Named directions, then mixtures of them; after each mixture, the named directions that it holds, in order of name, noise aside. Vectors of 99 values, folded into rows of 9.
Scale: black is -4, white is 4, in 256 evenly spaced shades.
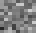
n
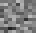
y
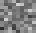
n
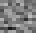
y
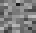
n, y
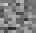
y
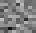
y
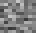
y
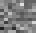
n, y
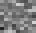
n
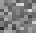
n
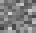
n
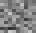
n, y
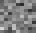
n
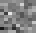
n, y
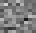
y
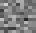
y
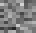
n, y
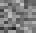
n, y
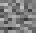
y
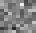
n, y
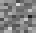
n, y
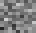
n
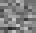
y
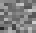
n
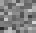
n
